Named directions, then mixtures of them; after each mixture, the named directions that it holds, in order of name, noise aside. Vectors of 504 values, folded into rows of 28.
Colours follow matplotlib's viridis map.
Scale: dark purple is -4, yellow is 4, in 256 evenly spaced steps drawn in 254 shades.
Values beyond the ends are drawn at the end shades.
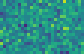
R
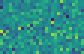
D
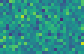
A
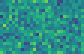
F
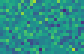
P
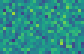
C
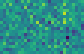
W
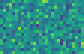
C, D, F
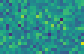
A, R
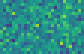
C, R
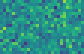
C, R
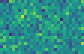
A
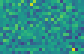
C, D, P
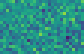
A, P, W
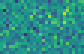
A, C, W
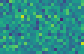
A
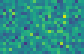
C, F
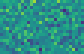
P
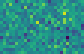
W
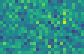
F, W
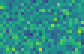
D, F, P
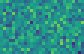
C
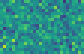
A, C, R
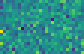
D, R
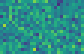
F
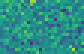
P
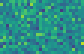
A, P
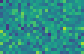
A, D, R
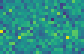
C, D, W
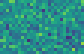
A, P, W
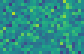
C, R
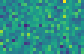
C, F, R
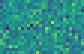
A, D, W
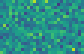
F, P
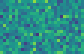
F
